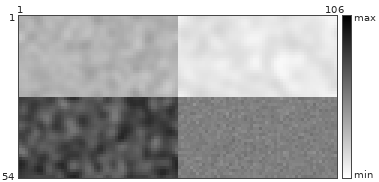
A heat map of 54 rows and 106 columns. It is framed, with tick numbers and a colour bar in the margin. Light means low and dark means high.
The table splits into 2 rows of 2 panels. Panel 1,1: low, blotchy, faint in contrast. Panel 1,2: very low, blotchy, faint in contrast. Panel 2,1: high, blotchy. Panel 2,2: middling, fine-grained, faint in contrast.
